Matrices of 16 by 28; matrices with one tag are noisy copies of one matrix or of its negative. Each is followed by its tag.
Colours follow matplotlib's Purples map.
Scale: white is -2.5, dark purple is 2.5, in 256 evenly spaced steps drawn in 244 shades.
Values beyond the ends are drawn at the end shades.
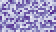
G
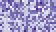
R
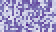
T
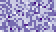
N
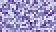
G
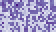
R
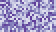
N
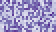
T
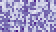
R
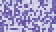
T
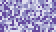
T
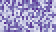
T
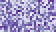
N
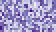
T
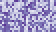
R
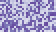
N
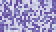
T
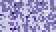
R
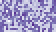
T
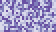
T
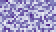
G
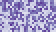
R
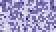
R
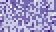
N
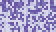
R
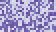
N
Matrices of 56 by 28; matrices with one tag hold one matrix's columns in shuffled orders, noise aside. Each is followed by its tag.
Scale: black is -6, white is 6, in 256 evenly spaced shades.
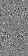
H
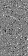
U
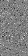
H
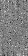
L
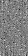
L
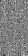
L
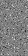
U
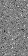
U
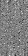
L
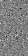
H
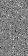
U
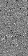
H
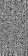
L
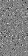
H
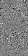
H
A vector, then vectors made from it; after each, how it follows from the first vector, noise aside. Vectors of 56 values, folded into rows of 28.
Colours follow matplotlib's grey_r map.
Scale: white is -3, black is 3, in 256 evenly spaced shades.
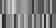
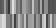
sign-scrambled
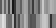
sign-scrambled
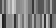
copied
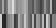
copied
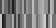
sign-scrambled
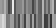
sign-scrambled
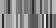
sign-scrambled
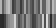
sign-scrambled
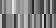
copied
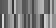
sign-scrambled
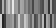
copied
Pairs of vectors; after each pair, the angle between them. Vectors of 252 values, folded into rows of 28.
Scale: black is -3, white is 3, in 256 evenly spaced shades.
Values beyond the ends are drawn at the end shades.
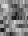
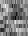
nearly parallel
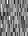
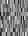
nearly parallel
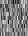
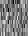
nearly parallel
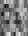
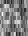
nearly opposite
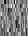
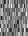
partly aligned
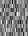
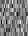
nearly opposite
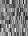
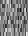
orthogonal
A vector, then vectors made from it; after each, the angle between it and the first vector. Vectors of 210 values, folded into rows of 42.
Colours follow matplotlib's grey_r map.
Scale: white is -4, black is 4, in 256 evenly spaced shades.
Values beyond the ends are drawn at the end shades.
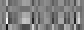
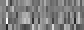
nearly parallel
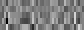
nearly opposite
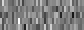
orthogonal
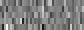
orthogonal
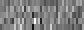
orthogonal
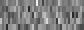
partly aligned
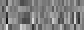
nearly opposite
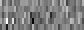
partly aligned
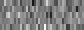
orthogonal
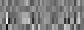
nearly parallel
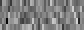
partly opposed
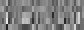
nearly parallel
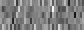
orthogonal
